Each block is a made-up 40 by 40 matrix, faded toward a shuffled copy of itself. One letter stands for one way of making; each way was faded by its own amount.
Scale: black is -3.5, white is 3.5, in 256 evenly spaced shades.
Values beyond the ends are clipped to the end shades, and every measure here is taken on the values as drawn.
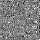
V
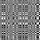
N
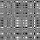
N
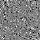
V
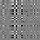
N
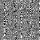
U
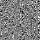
U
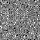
V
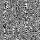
U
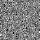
U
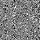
U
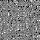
V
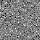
V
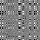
N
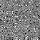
V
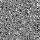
U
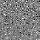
V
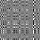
N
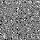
V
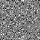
V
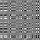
N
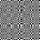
N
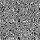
V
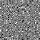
V
